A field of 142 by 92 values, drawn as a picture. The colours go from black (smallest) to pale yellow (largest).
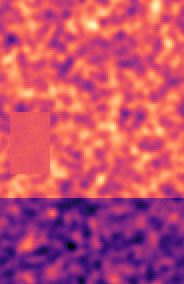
There are no lone odd cells. The middle left is the smoothest part. A horizontal seam about 70% of the way down splits the table, and the top part is higher. An odd patch, calmer than its surroundings, sits in the middle left.
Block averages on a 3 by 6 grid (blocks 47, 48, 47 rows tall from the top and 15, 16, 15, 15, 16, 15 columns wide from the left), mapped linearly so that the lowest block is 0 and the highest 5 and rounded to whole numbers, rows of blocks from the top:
5 4 4 4 4 5 | 4 5 5 5 5 5 | 1 1 0 1 1 1
